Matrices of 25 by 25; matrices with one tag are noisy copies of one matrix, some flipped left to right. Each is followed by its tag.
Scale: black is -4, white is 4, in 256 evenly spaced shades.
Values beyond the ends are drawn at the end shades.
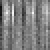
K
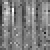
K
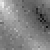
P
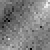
P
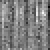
K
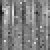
K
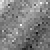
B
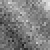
B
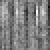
K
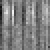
K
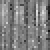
K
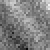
B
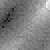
P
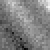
B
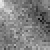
P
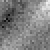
P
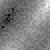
P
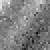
B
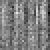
K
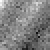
B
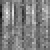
K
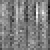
K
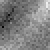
P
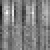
K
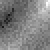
P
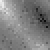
P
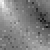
P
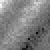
B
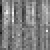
K
